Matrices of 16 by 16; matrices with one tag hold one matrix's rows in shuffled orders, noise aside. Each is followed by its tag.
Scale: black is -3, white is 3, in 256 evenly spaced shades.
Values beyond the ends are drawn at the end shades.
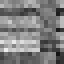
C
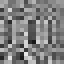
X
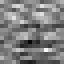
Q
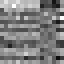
C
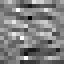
Q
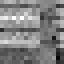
C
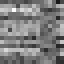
C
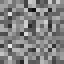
X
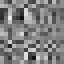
X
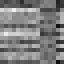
C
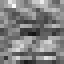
Q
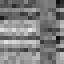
C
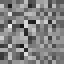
X
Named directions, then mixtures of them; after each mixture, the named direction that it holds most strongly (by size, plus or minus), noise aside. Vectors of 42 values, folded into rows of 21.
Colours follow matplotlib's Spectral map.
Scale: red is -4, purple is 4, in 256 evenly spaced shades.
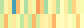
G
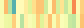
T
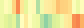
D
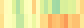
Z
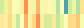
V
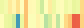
D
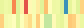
V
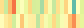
T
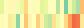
V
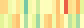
V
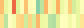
G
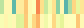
V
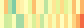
T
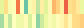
D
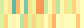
G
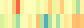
D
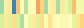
G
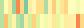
G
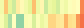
Z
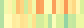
Z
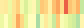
V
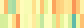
T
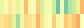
V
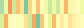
G
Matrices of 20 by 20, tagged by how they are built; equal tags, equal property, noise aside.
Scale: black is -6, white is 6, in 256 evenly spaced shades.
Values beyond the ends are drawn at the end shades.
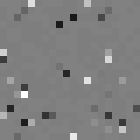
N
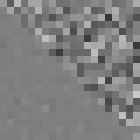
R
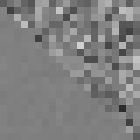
R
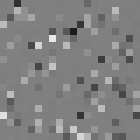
N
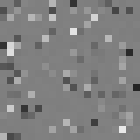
N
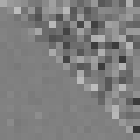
R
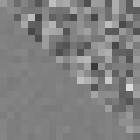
R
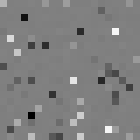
N
